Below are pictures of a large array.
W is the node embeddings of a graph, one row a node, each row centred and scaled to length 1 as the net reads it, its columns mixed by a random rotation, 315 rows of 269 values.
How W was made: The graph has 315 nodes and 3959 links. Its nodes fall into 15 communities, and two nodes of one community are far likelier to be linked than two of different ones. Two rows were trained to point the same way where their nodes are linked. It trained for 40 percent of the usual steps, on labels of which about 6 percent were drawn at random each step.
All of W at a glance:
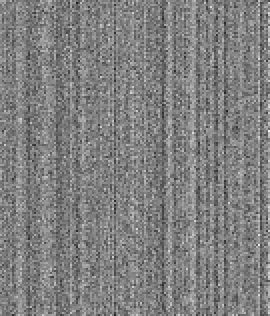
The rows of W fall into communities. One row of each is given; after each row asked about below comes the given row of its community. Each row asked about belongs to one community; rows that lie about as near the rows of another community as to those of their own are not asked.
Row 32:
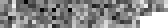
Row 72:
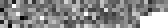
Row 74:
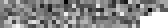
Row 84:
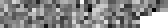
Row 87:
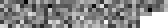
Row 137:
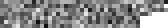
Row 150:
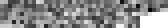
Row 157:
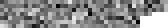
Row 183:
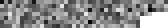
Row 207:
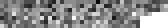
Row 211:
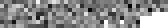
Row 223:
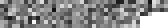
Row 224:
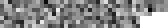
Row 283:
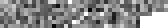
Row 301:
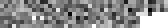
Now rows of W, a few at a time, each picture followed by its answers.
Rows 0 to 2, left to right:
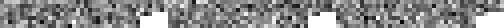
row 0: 157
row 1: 87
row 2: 211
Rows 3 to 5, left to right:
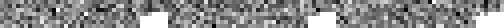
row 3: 224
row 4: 207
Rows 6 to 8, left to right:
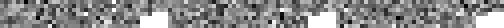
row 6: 301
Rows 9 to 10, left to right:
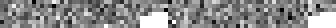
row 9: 72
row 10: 183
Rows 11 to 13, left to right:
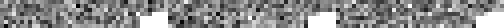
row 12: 283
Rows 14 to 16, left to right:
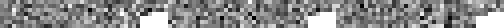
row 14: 223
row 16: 183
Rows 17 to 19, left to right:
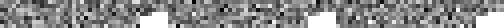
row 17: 72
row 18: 72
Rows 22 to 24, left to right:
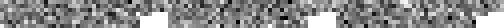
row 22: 157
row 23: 32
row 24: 157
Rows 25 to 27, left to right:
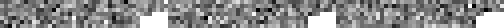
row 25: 301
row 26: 223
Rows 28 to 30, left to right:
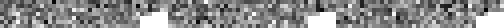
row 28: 150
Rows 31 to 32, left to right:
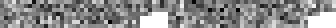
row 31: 137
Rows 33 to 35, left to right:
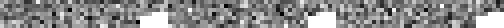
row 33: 32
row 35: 224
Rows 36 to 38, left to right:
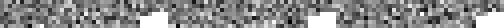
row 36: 224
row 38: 157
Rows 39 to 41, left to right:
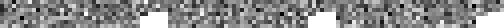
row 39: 72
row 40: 72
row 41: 211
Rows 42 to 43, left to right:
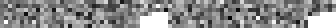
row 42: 183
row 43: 157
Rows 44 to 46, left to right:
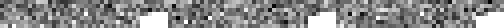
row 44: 32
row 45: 223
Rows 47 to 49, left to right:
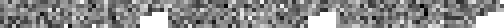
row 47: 283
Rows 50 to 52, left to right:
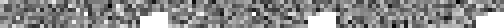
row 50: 32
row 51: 224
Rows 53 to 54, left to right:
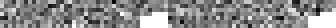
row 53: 137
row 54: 283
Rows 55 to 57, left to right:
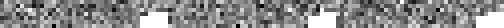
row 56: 283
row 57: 137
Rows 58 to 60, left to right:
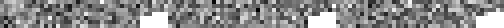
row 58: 137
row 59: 157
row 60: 84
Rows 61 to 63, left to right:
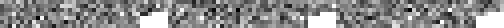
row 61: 72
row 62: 137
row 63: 157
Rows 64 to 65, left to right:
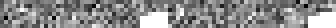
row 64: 207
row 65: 283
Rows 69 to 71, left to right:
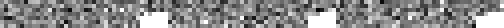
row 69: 223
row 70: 150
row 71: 157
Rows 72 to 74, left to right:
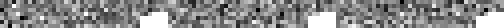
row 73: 150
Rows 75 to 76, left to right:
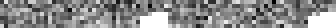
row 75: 87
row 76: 150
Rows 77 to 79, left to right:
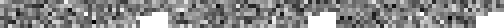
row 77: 223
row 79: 301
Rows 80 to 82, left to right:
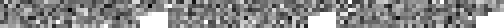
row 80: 32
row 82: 183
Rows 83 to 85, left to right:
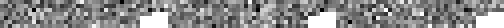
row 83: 74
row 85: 223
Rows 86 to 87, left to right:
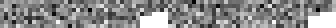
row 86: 157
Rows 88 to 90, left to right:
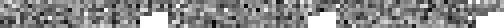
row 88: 137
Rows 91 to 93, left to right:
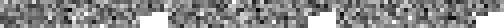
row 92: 157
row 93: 157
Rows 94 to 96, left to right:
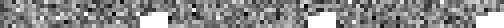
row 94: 72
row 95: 211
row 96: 183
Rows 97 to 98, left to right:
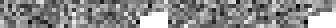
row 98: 211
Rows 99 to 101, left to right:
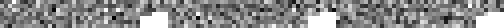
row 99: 301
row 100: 74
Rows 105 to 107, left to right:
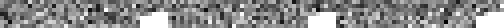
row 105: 224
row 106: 207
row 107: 74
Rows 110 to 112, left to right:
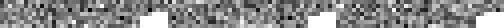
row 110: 87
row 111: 87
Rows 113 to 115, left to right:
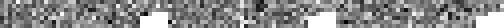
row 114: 84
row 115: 87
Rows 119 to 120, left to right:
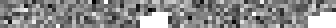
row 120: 137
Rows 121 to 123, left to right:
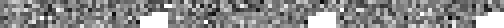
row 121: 207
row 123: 87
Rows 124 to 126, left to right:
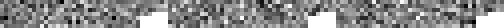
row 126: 211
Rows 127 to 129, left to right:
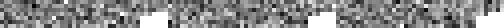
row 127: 150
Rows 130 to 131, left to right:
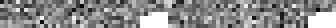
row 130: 207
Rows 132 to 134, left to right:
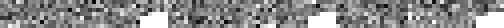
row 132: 74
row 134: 207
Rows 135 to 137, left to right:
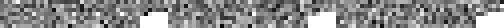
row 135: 207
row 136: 32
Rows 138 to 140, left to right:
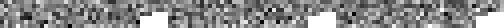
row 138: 211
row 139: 137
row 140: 74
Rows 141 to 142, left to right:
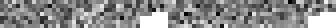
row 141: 87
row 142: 74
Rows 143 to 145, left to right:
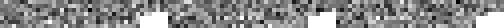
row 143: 72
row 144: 283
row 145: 72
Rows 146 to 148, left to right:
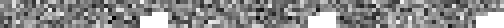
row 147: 224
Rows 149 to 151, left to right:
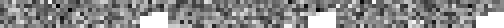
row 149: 183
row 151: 137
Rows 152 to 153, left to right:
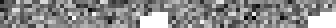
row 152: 207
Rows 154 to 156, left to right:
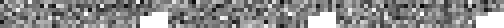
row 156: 211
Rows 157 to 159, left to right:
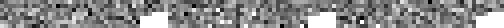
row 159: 224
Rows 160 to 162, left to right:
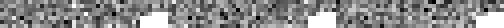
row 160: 72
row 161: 32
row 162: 207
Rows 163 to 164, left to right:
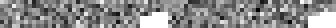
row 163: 137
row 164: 84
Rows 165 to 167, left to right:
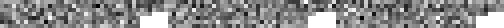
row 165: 211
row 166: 150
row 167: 183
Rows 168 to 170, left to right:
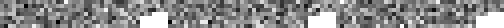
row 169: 74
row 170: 137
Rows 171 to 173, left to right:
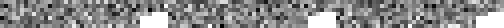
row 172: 32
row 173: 283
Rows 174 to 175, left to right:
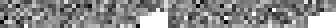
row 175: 137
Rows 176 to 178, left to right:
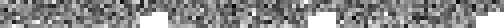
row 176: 72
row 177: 32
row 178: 150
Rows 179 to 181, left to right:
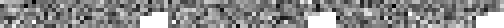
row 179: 137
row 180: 183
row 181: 283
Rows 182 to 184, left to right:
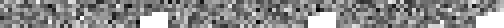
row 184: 32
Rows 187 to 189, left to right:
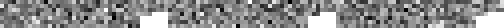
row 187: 301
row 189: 32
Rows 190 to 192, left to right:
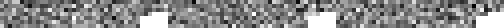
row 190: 207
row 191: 150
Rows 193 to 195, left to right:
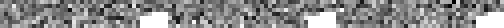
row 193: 32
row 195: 87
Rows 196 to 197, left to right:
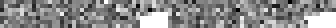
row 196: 183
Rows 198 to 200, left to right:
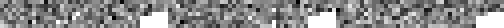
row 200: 207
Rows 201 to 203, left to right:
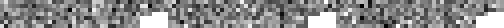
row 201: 150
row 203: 183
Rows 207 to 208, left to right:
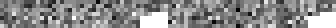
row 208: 183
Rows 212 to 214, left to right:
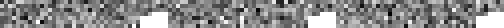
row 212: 87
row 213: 157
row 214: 183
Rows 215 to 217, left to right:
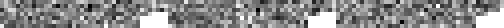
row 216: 157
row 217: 72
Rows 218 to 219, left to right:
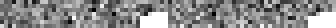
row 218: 72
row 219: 87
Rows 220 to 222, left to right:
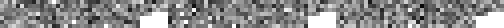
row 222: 137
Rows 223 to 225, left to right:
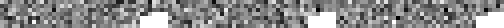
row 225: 183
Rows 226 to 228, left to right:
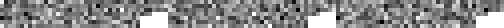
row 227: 224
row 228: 211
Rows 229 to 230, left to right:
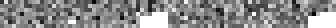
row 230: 224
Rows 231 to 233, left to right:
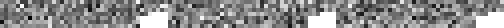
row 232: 301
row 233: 150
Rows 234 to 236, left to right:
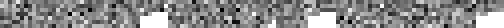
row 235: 32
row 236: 150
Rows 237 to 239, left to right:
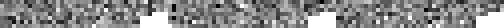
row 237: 301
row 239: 207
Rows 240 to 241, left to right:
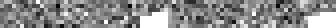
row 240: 211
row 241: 32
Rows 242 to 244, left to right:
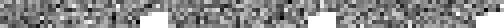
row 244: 74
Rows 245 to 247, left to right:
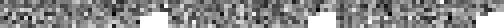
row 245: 74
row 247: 207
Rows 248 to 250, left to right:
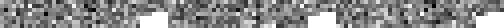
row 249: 32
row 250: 72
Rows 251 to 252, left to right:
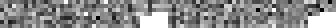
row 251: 301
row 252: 72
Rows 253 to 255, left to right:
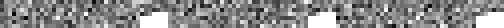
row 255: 283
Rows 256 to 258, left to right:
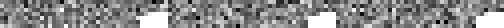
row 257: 207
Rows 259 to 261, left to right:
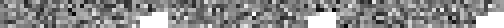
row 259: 87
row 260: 183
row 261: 301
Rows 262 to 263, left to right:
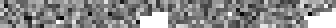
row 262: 157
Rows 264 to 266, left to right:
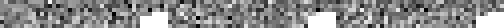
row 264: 87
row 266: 207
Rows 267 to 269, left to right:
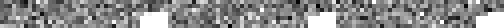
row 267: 150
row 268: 87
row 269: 183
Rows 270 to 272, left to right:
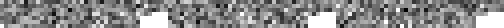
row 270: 150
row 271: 157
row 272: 137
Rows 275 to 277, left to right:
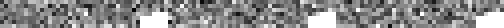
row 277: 224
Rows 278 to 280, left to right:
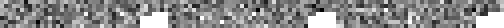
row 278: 137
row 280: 157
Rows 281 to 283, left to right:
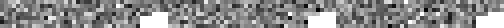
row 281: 72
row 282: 150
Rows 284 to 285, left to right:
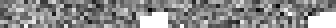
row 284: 224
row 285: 72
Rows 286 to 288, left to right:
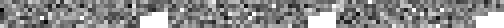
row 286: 211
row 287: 211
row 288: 157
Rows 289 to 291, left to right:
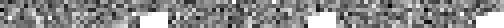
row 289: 207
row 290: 183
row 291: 157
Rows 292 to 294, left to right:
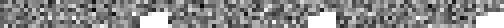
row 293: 84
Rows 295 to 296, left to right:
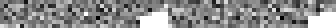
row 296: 301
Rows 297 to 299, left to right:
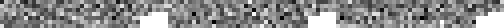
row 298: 301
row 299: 150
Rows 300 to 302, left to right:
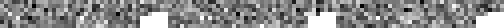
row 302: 207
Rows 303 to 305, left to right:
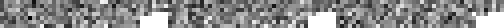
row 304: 207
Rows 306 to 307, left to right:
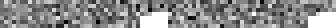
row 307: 72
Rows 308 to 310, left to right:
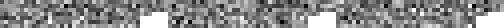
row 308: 137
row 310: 74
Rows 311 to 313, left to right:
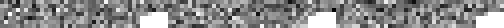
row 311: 183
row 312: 223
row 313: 32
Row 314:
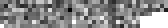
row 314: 183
